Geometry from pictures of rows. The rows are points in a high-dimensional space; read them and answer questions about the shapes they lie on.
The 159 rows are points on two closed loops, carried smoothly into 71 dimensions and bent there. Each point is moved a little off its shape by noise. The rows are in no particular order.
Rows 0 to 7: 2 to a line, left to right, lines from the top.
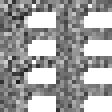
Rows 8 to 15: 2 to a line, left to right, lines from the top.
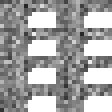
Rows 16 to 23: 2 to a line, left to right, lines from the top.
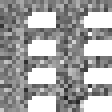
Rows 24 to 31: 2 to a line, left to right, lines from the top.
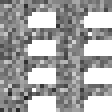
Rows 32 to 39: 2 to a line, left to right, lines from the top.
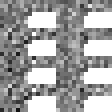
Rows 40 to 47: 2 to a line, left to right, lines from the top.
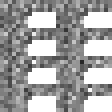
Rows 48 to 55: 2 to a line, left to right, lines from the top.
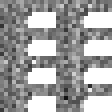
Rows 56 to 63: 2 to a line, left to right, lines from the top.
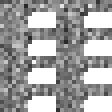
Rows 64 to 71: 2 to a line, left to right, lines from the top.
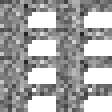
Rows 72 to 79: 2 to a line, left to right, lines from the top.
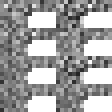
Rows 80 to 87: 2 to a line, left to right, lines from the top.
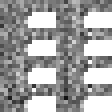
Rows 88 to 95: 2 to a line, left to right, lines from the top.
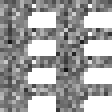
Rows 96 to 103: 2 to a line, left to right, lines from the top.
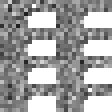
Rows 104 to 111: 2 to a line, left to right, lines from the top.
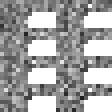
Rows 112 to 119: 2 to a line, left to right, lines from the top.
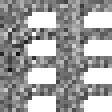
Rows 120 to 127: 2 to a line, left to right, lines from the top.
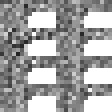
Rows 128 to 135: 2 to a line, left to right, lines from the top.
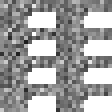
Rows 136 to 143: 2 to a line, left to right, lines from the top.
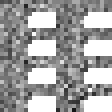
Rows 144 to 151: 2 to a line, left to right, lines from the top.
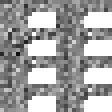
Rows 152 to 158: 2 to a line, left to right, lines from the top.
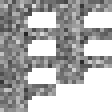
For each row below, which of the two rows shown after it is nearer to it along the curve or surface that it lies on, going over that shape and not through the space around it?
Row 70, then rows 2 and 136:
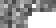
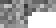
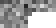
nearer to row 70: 136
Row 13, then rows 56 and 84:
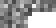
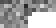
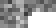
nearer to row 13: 56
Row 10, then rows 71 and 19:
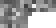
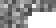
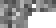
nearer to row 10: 19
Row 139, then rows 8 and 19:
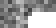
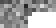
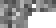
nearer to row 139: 8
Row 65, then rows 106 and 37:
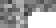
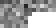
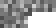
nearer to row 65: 106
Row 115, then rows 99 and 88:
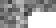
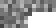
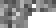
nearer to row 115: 99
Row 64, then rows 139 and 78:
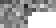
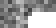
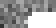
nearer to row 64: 139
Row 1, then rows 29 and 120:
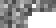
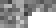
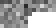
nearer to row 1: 120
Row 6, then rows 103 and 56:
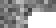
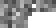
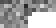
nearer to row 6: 56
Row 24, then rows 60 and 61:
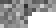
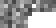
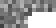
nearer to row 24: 60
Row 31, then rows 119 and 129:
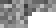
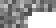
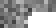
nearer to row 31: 129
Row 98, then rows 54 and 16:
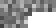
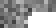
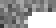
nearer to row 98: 16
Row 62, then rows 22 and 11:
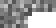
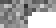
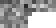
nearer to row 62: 11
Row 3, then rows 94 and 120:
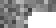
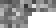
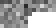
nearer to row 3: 120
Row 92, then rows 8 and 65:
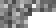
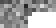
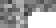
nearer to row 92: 8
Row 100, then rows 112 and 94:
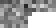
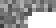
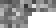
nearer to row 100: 94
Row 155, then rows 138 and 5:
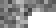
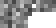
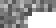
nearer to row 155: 5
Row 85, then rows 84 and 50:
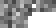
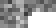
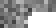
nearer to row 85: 50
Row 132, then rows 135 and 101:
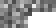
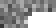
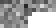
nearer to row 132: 135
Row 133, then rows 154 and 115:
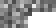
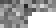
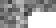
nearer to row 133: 154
